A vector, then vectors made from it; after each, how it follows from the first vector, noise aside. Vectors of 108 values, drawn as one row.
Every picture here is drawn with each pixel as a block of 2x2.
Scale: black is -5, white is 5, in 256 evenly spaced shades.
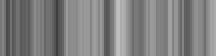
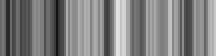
scaled up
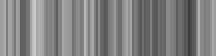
wrapped around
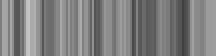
wrapped around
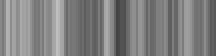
negated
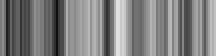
scaled up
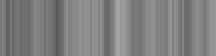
shrunk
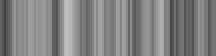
wrapped around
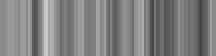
wrapped around
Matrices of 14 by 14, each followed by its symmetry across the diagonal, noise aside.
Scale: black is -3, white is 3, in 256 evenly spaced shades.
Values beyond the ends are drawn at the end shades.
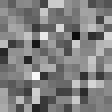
antisymmetric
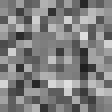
antisymmetric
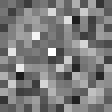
symmetric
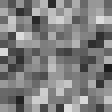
antisymmetric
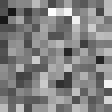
neither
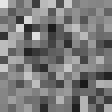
symmetric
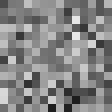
neither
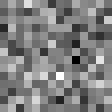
antisymmetric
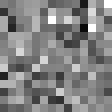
neither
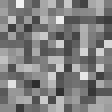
neither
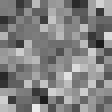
symmetric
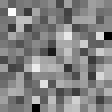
symmetric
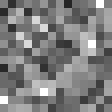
symmetric
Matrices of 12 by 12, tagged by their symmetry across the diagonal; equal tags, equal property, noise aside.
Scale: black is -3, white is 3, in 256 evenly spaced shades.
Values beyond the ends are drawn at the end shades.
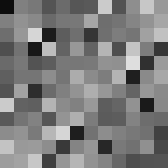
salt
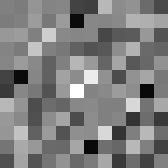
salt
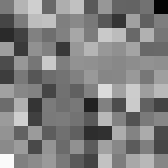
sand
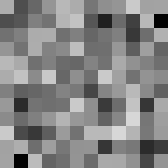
salt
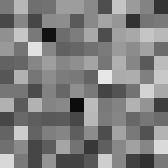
sand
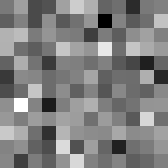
sand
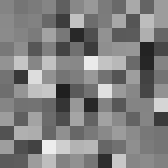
sand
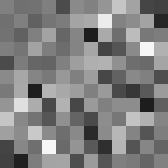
salt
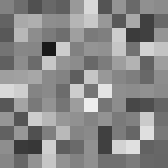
salt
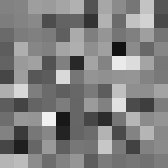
sand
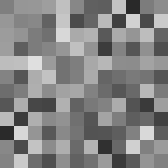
salt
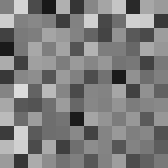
salt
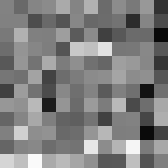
sand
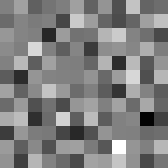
sand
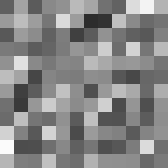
salt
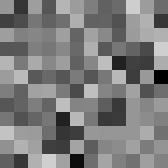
salt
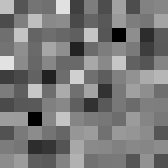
salt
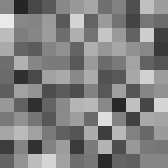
sand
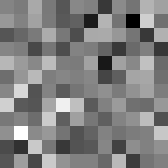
sand
